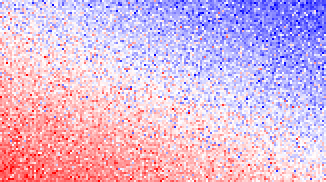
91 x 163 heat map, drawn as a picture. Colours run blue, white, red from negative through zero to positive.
Odd rows or columns: none. Ninth with the lowest average: top right. Stripes: none. Histogram: bell-shaped. Mirror symmetry: none. Slope: up to the bottom left.
